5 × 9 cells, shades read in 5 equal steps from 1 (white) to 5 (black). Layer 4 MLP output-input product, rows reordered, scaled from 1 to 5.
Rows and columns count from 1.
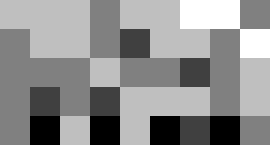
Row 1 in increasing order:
1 1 2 2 2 2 2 3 3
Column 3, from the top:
2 2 3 3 2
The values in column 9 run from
1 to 3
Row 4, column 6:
2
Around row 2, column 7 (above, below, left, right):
1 4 2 3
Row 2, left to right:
3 2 2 3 4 2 2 3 1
